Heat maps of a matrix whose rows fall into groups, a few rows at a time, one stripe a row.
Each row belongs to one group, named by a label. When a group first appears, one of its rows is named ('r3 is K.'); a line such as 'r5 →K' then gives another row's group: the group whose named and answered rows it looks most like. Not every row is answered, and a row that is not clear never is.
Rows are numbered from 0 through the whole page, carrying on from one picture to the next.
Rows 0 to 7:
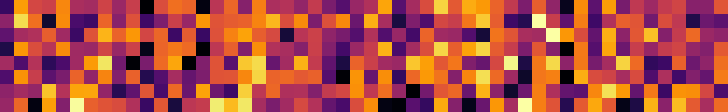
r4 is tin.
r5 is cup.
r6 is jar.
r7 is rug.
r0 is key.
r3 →key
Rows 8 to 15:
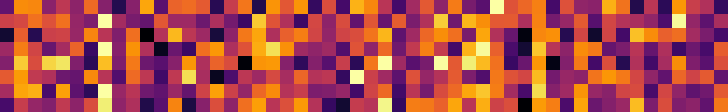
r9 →key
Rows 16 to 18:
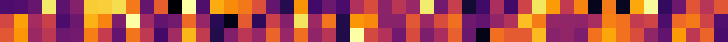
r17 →jar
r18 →jar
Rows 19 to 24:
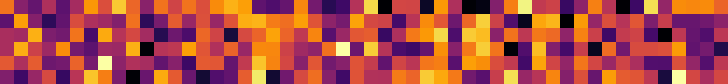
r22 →key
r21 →cup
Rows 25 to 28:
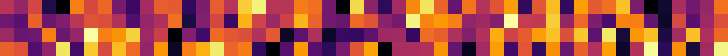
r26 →tin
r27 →rug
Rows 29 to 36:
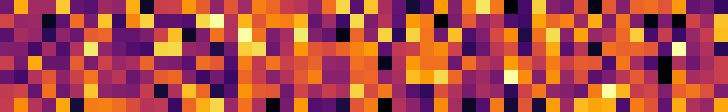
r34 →tin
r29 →key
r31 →tin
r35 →jar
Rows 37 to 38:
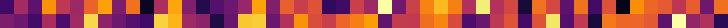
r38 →tin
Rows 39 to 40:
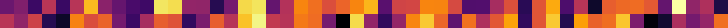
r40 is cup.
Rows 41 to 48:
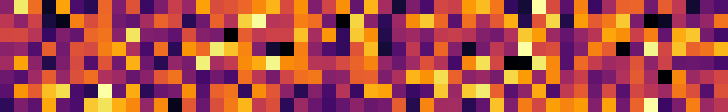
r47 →key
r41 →key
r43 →jar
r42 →cup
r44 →rug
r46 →tin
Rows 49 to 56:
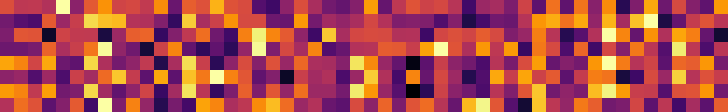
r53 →jar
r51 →jar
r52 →tin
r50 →rug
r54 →rug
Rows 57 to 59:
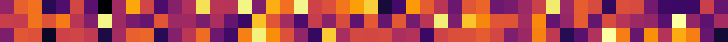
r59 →jar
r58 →key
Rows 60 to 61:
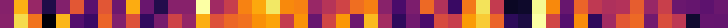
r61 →key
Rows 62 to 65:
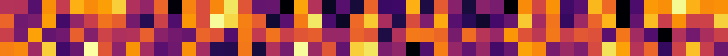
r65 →jar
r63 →rug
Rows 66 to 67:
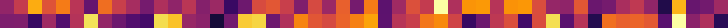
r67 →tin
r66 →key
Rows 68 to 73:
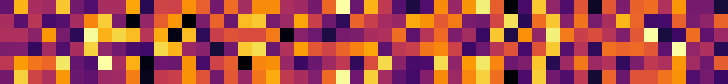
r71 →tin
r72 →key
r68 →key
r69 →tin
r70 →rug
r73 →key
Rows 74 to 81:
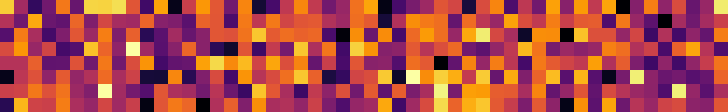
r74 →rug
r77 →jar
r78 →cup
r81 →key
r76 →cup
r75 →cup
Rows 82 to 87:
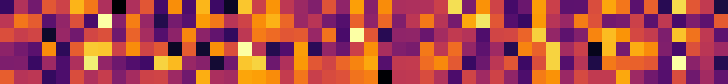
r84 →jar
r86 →tin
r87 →cup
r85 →rug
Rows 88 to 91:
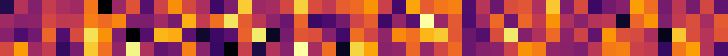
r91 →jar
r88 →tin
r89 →rug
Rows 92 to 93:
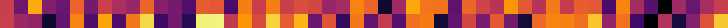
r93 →cup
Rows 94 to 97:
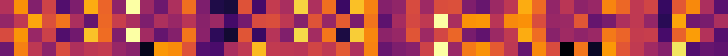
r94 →jar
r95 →key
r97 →key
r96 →jar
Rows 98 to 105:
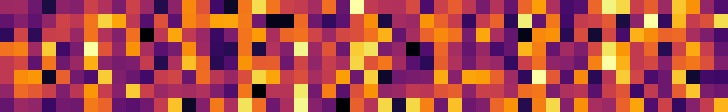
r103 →key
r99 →rug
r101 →jar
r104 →jar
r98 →jar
